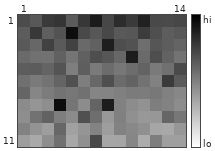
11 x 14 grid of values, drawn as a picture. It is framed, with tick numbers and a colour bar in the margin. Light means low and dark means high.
On average the colour sits 60% of the way up the scale. Values rise toward the top. The bottom right is the ninth with the lowest average. There are no regular stripes.
